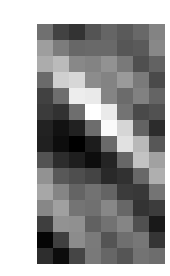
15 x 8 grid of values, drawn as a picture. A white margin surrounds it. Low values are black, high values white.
Calmest part: bottom middle. Ninth with the lowest average: middle left. Grain: diagonal, down to the right. Mirror symmetry: none. Odd rows or columns: none.
